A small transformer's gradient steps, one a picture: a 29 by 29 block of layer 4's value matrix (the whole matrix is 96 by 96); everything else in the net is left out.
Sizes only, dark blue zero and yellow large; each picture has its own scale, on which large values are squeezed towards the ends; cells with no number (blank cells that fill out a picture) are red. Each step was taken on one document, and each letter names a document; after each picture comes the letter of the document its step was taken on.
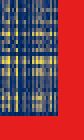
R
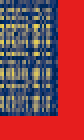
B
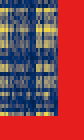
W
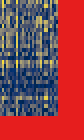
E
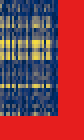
B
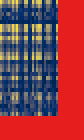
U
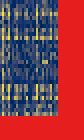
E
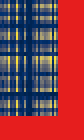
R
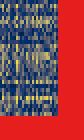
E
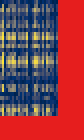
B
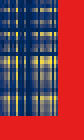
R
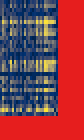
W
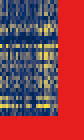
W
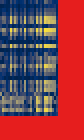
W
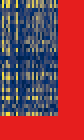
E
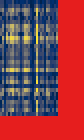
B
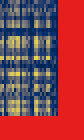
B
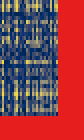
E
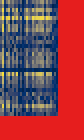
U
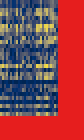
W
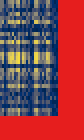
B
